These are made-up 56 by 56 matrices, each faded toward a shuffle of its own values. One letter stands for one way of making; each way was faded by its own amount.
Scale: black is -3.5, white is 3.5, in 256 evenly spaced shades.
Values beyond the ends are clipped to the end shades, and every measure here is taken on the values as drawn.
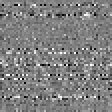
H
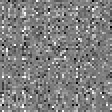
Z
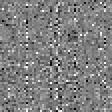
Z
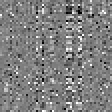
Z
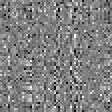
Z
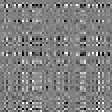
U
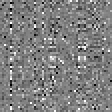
Z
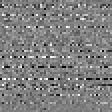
H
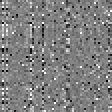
Z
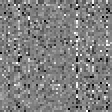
Z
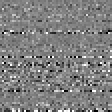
H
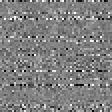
H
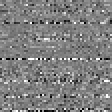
H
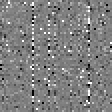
Z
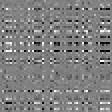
U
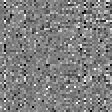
Z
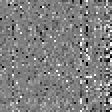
Z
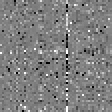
Z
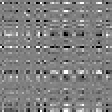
U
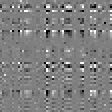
U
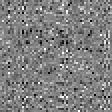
Z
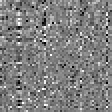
Z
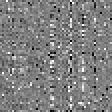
Z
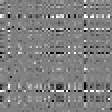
U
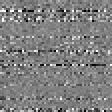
H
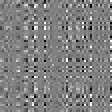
U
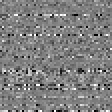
H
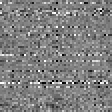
H
